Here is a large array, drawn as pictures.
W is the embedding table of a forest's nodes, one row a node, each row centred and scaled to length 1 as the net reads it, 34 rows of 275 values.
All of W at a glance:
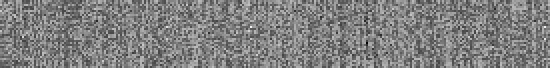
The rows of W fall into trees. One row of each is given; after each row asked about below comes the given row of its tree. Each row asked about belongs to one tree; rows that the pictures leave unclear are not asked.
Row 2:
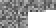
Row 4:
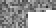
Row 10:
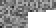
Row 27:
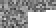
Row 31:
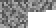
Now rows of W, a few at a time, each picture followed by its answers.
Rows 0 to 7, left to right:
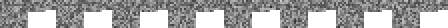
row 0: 4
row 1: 4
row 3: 4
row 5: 2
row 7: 27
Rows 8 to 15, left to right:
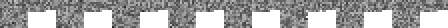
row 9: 4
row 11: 31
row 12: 4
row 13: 10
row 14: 31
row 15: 2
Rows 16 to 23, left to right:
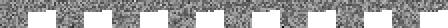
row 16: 2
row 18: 31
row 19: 10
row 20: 4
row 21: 31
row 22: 4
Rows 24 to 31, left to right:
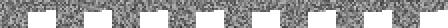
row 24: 27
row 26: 4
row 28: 31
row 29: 2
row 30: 31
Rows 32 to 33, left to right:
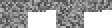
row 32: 31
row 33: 31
